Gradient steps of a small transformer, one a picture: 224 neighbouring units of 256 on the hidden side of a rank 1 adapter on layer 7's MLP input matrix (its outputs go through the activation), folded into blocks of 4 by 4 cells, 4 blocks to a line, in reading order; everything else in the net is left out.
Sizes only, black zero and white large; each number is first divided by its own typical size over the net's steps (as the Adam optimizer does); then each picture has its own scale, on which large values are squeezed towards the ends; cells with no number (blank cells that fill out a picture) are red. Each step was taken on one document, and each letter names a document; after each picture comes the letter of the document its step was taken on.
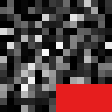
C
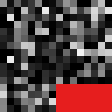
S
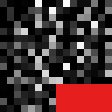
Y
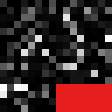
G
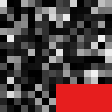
S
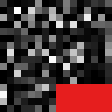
Y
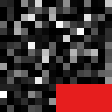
Y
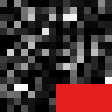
G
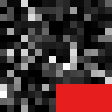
G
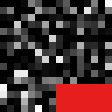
Y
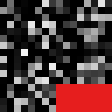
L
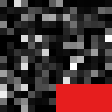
G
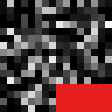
C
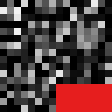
C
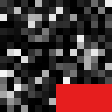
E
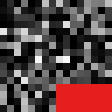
C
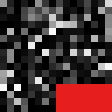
E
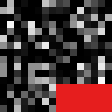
L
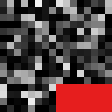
C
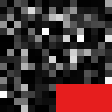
G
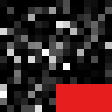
Y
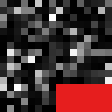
E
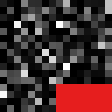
Y
